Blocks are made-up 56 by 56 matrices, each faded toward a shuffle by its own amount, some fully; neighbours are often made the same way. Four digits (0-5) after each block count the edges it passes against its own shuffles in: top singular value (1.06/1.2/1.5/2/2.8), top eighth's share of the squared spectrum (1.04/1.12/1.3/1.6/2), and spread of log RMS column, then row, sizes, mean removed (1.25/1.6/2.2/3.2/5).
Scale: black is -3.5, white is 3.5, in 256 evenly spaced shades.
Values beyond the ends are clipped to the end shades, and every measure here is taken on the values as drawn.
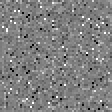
1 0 0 0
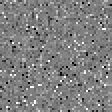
0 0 0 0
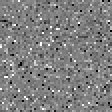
0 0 0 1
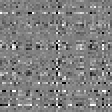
4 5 2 4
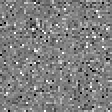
2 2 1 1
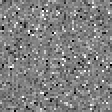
1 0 0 0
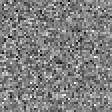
2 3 1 1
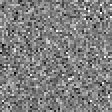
0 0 0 0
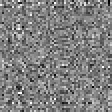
3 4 2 2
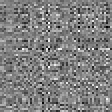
4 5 3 3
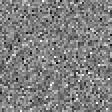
0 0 0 0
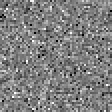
0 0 0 0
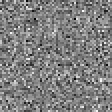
3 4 1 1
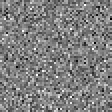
2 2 1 0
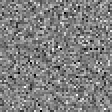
0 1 0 0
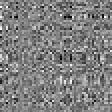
4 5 3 3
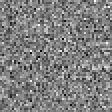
3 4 1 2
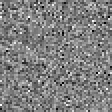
2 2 0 0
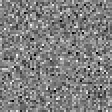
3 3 1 1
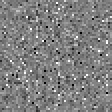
1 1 1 0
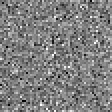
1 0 0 0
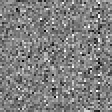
1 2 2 0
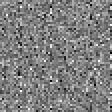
1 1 2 0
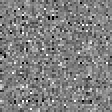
3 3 2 1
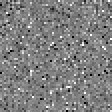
0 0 0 0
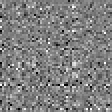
4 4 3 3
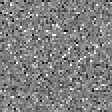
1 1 0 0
